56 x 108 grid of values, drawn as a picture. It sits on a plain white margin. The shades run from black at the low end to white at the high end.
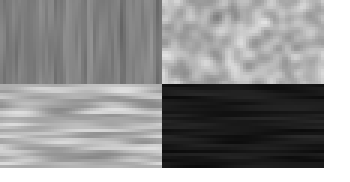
It is made of 2 by 2 panels. Panel 1,1: middling, streaked downward, faint in contrast. Panel 1,2: high, blotchy. Panel 2,1: high, streaked across. Panel 2,2: very low, streaked across, faint in contrast.
